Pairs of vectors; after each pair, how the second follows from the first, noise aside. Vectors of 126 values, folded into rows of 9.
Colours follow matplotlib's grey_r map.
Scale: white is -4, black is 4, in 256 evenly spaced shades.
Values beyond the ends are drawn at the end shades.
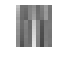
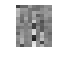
sign-scrambled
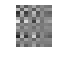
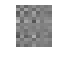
shrunk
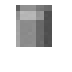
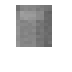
shrunk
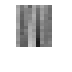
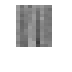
shrunk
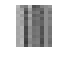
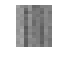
shrunk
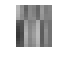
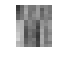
negated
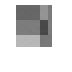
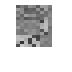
sign-scrambled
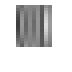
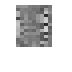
sign-scrambled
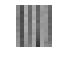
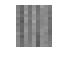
shrunk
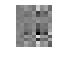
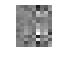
negated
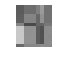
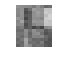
reversed
